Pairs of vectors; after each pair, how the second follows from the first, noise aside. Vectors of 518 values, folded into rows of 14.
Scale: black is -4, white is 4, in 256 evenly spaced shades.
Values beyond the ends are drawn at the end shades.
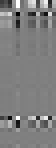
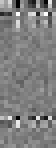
negated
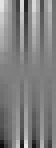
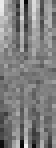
copied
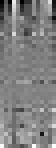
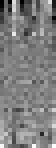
copied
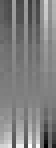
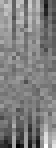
negated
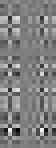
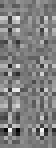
copied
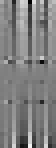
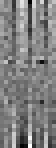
copied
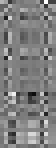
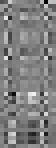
negated
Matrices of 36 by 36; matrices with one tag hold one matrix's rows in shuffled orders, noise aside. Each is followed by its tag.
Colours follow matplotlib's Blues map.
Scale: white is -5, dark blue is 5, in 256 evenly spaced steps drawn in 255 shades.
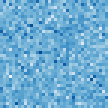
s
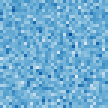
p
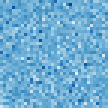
p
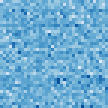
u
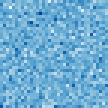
s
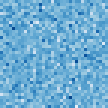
p
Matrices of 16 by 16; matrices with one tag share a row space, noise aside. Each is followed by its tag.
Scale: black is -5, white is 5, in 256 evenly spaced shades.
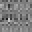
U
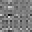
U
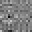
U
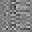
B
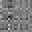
U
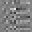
B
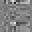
B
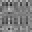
U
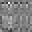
U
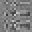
B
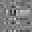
B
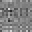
U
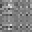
U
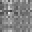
U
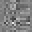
B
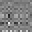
U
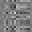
B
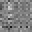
U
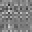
U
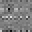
U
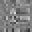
B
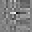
B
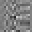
B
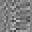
B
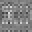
U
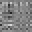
U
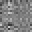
U
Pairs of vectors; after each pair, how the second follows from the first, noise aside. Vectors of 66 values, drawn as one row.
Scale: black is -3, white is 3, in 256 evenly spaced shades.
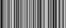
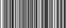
negated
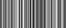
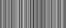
shrunk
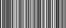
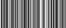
sign-scrambled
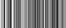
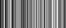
negated
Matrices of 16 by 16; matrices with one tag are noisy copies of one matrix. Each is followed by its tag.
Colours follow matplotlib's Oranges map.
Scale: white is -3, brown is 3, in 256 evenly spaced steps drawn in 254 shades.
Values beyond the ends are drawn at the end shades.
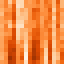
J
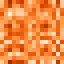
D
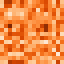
D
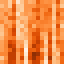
J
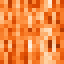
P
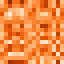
D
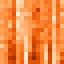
J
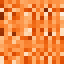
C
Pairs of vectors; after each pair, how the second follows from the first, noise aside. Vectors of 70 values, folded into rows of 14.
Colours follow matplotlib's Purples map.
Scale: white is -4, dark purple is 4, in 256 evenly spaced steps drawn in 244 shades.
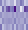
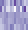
sign-scrambled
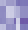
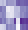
scaled up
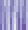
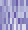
sign-scrambled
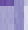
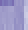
shrunk
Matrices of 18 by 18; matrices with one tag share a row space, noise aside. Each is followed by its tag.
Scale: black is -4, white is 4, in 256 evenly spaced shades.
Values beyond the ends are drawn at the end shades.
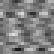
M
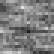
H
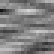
H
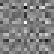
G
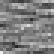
H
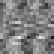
M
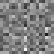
G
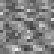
M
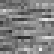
H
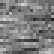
H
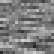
H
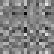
G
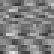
M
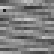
H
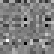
G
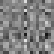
G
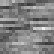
H
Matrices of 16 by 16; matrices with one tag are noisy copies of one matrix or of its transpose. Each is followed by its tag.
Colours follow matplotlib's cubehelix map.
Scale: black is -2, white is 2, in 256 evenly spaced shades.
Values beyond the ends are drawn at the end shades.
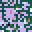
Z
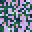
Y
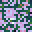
Z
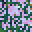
Z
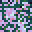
Z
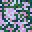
Z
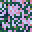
Z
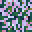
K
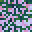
Y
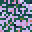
Y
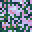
Z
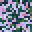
K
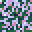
K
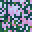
Z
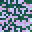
Y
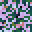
K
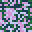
Z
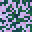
K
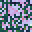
Z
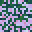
Y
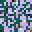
Y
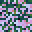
Y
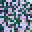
Y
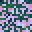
Y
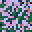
K
